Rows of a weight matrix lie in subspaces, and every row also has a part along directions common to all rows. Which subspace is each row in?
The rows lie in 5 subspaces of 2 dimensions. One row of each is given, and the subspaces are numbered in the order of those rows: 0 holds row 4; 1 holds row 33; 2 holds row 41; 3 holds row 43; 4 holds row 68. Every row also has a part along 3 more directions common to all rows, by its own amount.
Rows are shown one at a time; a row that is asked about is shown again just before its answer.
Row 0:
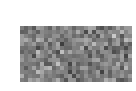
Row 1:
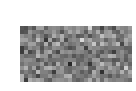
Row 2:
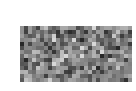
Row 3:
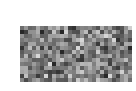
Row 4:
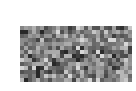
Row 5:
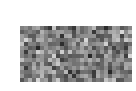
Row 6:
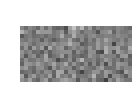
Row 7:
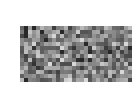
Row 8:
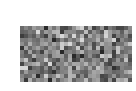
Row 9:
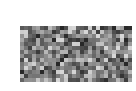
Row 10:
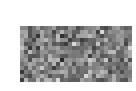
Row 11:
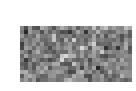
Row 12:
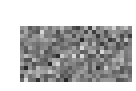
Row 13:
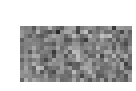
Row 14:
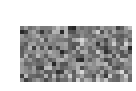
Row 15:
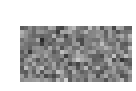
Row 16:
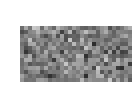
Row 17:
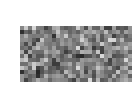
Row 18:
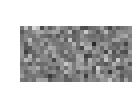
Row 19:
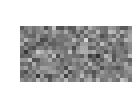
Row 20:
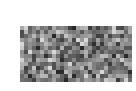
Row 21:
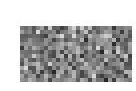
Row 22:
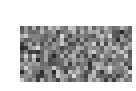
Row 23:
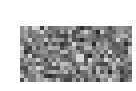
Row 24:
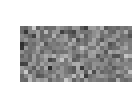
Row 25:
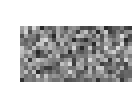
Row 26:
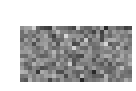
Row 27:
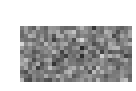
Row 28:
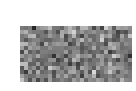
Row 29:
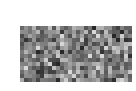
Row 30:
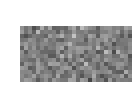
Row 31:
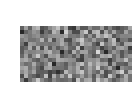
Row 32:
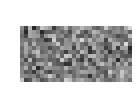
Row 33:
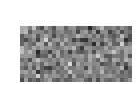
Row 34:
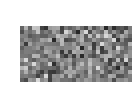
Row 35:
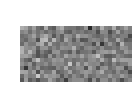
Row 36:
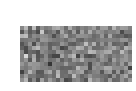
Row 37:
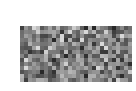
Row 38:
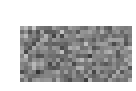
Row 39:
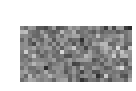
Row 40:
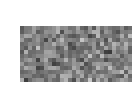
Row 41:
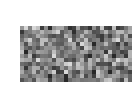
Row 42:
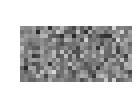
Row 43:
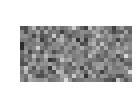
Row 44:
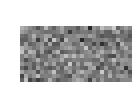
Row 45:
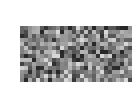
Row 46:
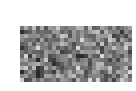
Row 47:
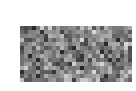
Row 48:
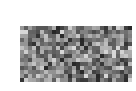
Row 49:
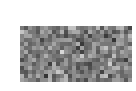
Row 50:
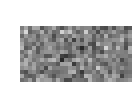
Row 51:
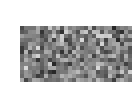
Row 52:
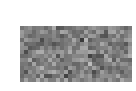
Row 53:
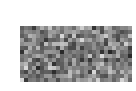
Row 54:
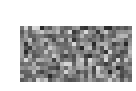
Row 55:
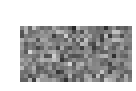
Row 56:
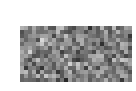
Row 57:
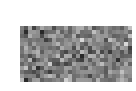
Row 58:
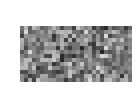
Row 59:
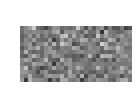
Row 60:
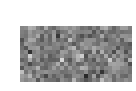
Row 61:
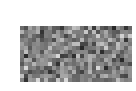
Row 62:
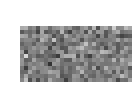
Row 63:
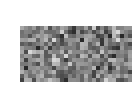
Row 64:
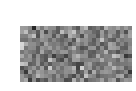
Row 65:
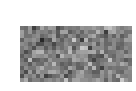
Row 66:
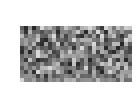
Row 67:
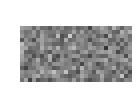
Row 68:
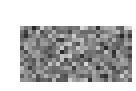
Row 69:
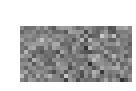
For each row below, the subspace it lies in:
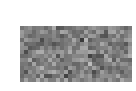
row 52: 1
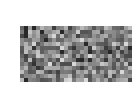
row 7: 0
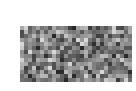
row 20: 3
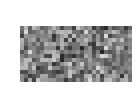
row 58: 3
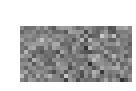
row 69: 1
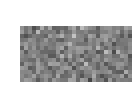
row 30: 4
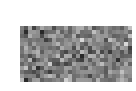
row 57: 0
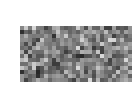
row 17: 0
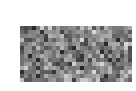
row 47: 2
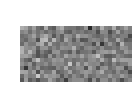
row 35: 1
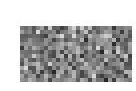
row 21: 4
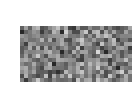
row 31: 4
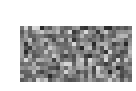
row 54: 2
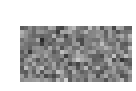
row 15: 1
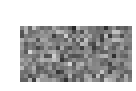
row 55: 3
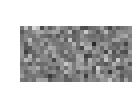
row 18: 2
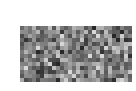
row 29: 1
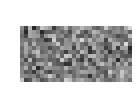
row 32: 0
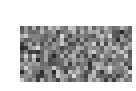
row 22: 0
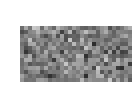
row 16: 2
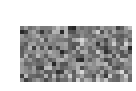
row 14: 4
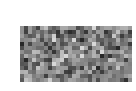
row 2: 3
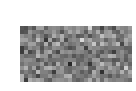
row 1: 1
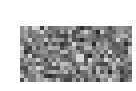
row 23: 2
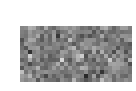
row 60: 2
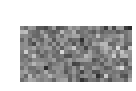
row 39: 2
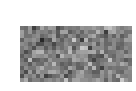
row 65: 1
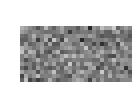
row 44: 1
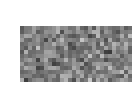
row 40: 4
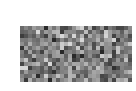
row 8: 4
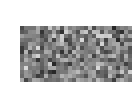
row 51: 4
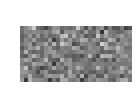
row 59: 2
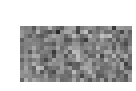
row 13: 4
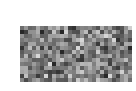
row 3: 4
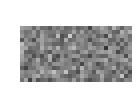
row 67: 3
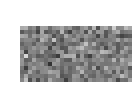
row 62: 0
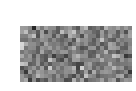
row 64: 3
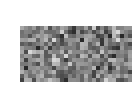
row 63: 3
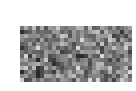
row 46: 0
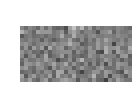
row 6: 4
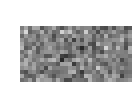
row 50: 3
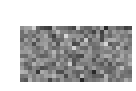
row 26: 2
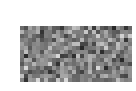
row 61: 0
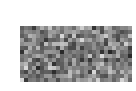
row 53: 3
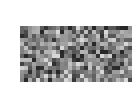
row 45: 0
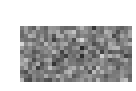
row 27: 3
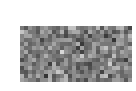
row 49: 4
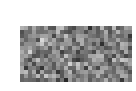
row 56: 1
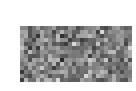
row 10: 2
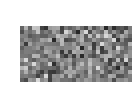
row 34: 4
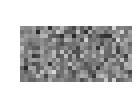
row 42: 4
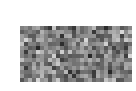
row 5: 1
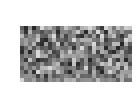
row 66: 1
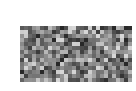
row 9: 2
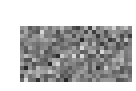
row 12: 0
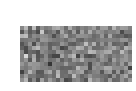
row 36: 0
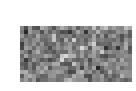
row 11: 3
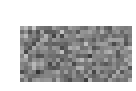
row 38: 0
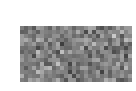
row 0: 1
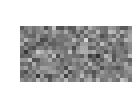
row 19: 1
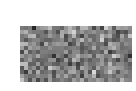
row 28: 3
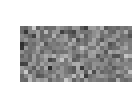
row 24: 3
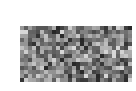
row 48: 2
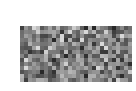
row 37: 2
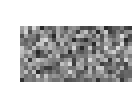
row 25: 1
